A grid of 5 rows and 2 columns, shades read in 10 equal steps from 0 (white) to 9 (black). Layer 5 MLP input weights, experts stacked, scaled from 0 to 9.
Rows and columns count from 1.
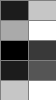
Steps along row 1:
down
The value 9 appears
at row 3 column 1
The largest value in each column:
9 7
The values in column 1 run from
2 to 9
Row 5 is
2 0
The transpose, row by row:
8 3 9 8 2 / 2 0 7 6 0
